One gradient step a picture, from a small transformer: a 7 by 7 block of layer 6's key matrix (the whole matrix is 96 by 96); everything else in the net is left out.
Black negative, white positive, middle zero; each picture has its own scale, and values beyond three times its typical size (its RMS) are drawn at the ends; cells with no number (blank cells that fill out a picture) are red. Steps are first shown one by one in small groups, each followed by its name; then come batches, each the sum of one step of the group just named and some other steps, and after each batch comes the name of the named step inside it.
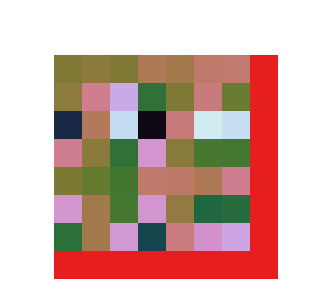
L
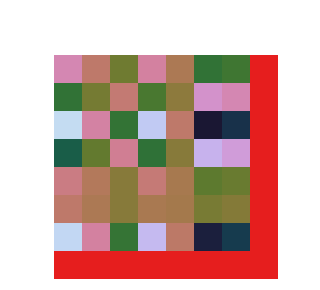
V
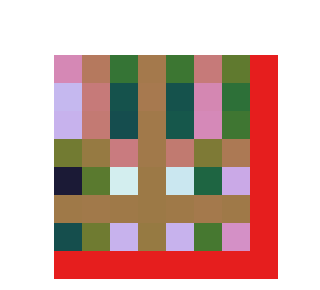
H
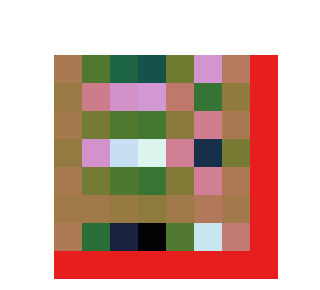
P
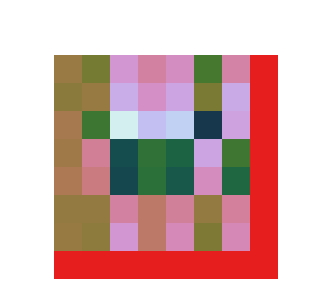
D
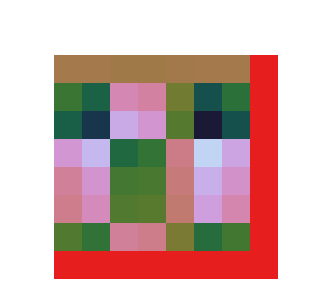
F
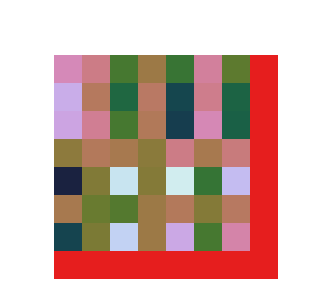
H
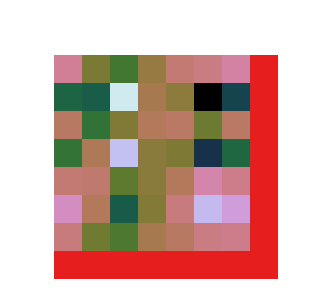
F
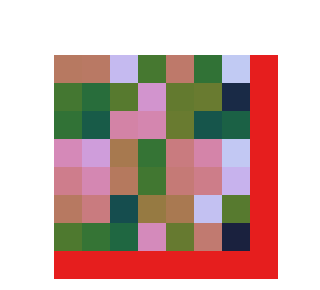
F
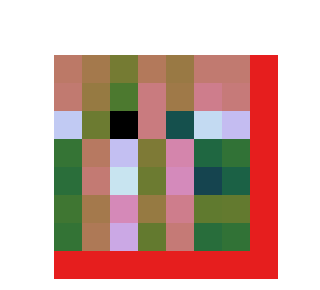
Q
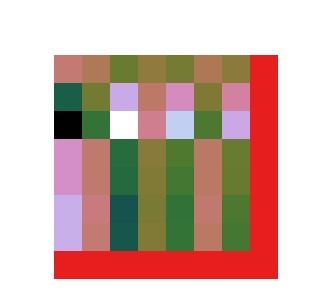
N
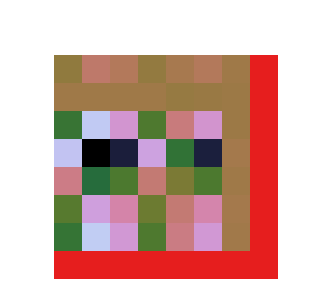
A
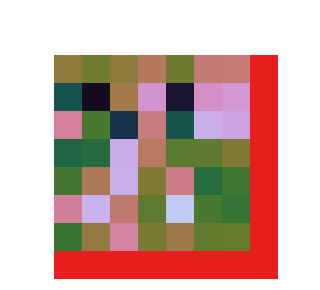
Q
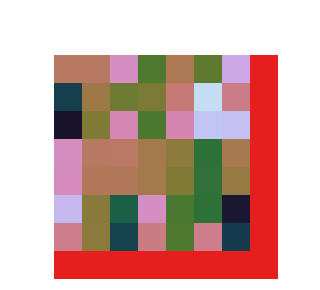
N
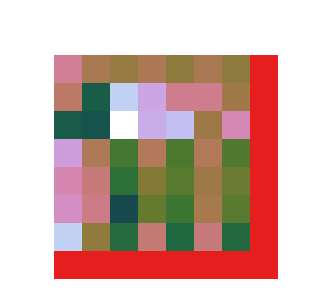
N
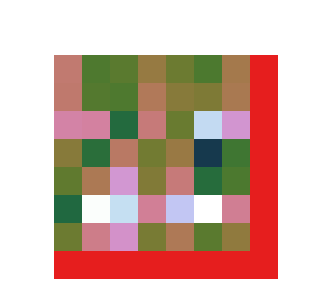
Q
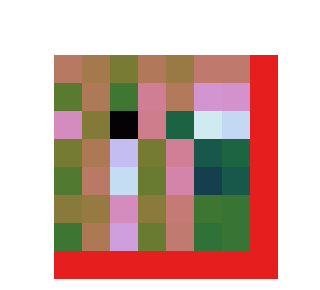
Q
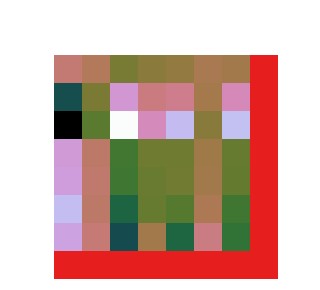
N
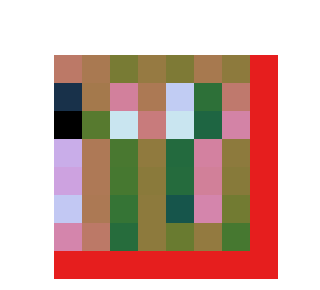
N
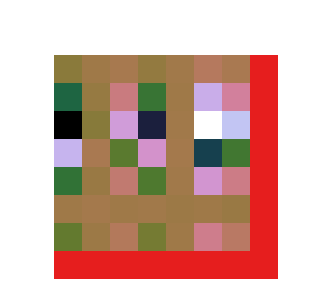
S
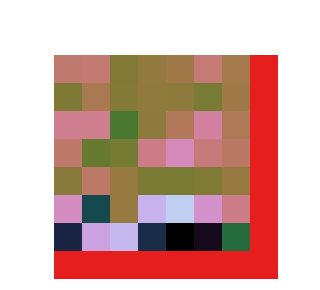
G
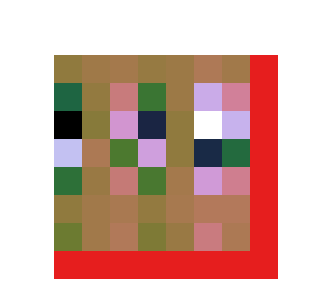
S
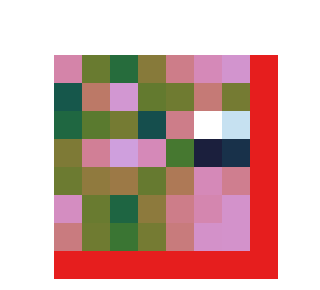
S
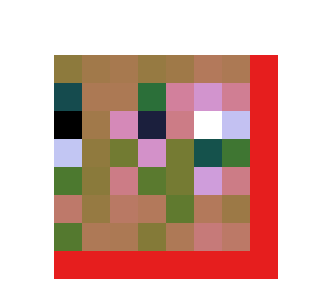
S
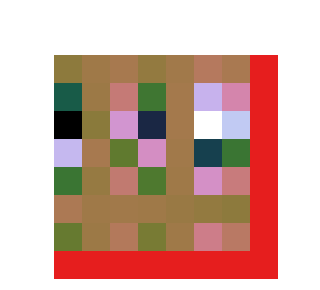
S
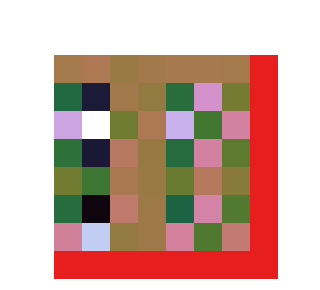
G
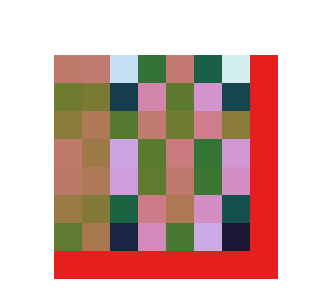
G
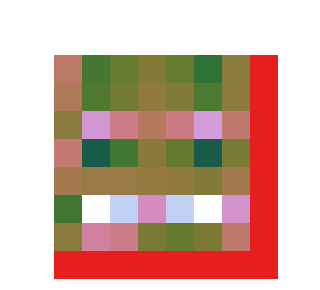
G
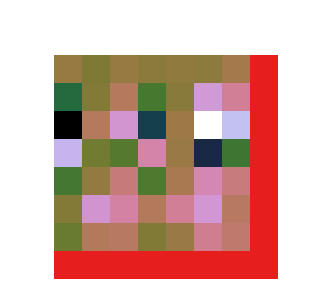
S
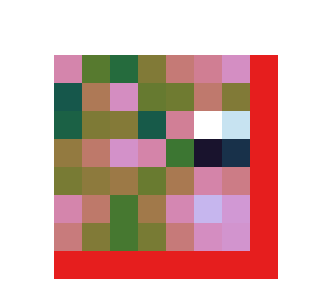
S
